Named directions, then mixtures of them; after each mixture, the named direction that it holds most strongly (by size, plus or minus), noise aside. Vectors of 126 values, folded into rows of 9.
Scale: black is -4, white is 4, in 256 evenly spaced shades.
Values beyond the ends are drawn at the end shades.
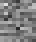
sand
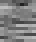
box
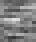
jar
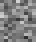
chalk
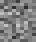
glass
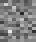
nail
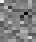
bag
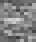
jar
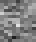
jar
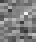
bag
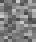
chalk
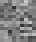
nail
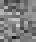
glass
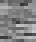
box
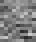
box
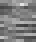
box
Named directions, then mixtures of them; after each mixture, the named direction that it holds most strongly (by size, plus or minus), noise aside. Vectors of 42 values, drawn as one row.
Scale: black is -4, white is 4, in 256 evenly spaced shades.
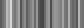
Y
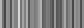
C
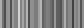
C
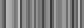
Y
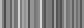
C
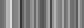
Y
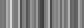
Y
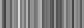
C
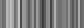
Y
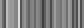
Y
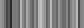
Y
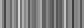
C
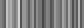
Y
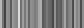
C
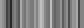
Y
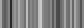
C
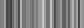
Y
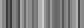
Y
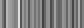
C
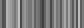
Y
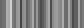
Y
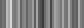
Y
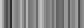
Y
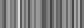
C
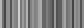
C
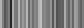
C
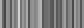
C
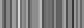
C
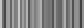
C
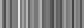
C
